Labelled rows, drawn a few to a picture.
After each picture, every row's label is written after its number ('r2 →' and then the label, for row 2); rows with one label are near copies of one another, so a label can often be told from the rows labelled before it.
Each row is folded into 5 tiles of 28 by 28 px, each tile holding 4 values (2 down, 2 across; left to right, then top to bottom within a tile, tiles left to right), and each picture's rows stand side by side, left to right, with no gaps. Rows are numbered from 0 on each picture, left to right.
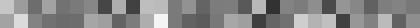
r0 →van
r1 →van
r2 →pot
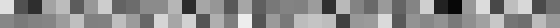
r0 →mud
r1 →pot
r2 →pot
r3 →mud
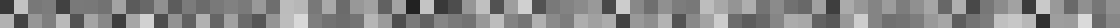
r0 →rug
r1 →rug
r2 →van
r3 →mud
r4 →pot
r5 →van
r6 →van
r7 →pot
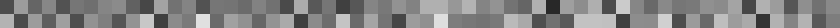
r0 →rug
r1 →rug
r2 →rug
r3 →van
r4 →pot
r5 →pot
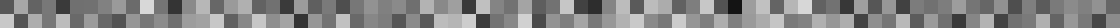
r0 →rug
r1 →mud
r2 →rug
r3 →pot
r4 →mud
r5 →mud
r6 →rug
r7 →rug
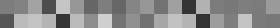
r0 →pot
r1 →pot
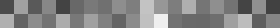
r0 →rug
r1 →van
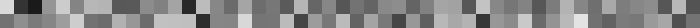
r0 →mud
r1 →pot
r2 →rug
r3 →pot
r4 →van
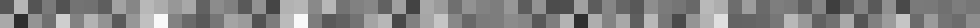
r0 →rug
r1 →van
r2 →van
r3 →van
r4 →rug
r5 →van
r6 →rug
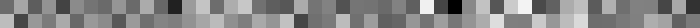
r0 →rug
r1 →mud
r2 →rug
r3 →mud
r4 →van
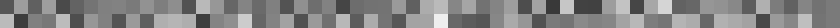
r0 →rug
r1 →pot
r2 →rug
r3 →van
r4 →mud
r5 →pot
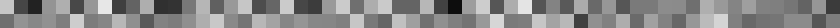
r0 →mud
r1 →mud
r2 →mud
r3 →mud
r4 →rug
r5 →van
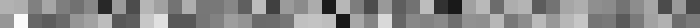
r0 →van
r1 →van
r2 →pot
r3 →mud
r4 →van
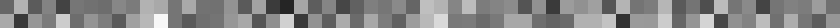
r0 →rug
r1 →van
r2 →rug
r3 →van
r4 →pot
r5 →rug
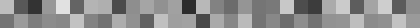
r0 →mud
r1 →pot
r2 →mud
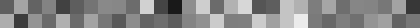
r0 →rug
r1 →mud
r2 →van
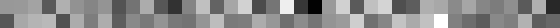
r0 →pot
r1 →mud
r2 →mud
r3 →van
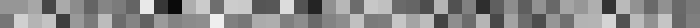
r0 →pot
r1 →mud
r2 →mud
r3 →rug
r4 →pot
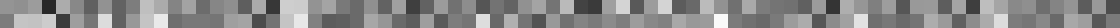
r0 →pot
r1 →van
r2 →van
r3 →rug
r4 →mud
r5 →van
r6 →van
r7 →van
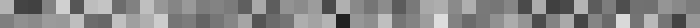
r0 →mud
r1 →van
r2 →pot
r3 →van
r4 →rug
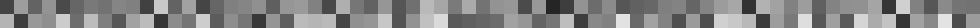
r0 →rug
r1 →rug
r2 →pot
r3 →van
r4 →rug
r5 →pot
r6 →pot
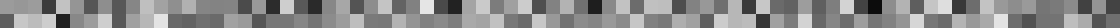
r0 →pot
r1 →van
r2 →mud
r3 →mud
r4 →mud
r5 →pot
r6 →mud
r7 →van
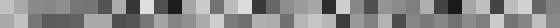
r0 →van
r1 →mud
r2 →pot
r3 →mud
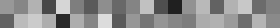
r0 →pot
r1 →mud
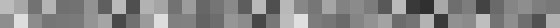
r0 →van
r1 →van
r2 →van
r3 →rug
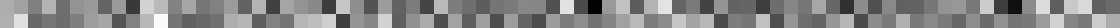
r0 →van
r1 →van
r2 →pot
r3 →rug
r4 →mud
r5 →rug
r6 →rug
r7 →mud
